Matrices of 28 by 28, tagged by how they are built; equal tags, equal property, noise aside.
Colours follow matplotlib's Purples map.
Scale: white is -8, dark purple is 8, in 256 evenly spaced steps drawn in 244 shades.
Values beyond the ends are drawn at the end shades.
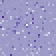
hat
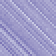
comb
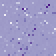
hat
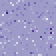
hat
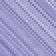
comb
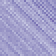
comb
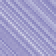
comb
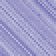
comb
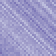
comb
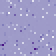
hat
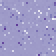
hat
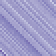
comb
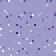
hat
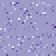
hat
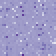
hat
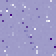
hat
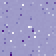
hat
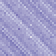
comb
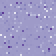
hat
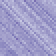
comb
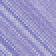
comb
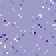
hat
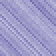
comb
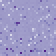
hat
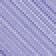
comb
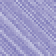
comb
